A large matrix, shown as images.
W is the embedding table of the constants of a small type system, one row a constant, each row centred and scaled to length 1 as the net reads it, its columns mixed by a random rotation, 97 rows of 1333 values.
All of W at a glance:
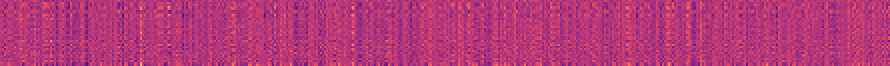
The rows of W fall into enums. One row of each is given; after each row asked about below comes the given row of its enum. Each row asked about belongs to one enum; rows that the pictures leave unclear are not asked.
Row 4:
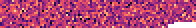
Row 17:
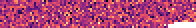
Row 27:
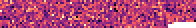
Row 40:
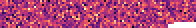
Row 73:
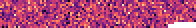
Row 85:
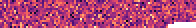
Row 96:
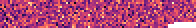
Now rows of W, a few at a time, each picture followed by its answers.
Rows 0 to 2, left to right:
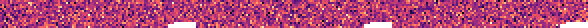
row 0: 96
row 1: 85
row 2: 17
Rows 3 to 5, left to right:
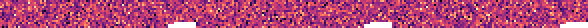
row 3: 73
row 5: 40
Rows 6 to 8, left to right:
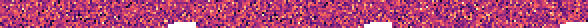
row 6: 4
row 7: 4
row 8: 40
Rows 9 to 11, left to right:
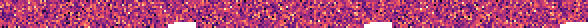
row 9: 73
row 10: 40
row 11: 40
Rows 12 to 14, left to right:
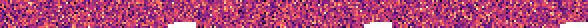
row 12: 96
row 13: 73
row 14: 40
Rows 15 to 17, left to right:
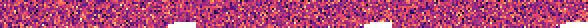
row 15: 85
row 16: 17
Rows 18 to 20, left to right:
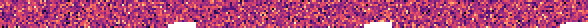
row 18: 73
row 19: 17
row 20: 85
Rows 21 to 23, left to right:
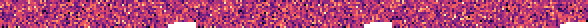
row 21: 73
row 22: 73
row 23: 27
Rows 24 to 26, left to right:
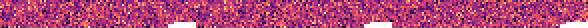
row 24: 73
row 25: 73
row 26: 17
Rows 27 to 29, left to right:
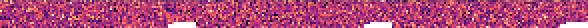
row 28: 4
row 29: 85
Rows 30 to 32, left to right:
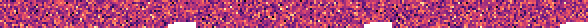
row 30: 85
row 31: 40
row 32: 96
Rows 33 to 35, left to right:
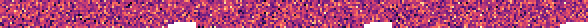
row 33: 4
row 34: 73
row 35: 96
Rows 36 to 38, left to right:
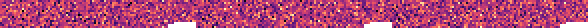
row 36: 4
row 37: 40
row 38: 96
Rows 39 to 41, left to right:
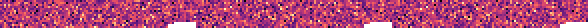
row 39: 85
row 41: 40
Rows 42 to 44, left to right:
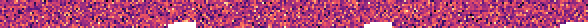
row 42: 17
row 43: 96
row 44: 4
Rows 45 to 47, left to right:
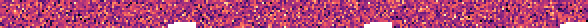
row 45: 4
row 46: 96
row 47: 27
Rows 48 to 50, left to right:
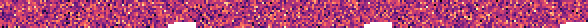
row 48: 73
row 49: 96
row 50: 40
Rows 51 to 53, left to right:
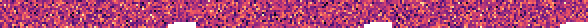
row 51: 85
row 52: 4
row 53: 96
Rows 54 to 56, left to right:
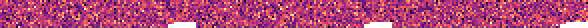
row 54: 40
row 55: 40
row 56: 17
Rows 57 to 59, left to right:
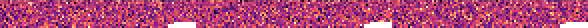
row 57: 96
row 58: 17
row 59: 40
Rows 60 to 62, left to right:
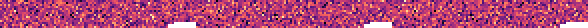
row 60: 85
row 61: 4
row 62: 4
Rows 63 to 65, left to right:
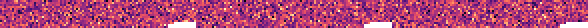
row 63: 17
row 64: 40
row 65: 85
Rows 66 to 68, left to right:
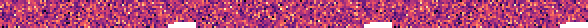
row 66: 73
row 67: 40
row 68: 73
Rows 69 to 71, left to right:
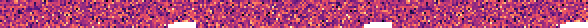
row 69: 17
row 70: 85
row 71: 17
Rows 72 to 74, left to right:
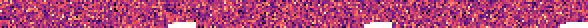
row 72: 27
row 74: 85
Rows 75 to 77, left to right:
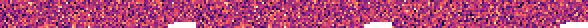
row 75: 96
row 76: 96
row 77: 4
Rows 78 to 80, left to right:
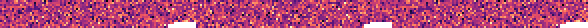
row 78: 17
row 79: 85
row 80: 17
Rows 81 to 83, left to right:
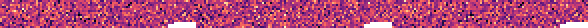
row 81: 4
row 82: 96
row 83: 4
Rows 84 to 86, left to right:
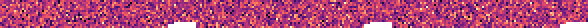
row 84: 4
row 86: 40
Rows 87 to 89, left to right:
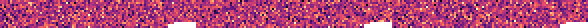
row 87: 96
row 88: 17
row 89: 40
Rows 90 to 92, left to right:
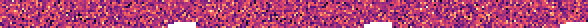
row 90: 4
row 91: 4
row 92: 40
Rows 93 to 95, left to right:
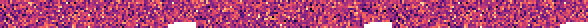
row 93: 96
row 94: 27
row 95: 96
